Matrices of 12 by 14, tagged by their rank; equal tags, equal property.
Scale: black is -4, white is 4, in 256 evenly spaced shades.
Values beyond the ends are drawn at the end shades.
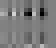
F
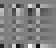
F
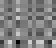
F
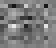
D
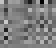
D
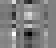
F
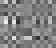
D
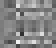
D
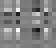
F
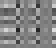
F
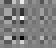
F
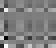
F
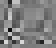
D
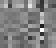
D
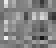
D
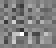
D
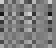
F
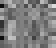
D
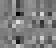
D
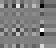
F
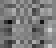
D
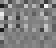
D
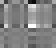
F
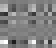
F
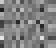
D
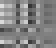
F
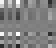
F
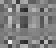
D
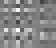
D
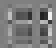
F
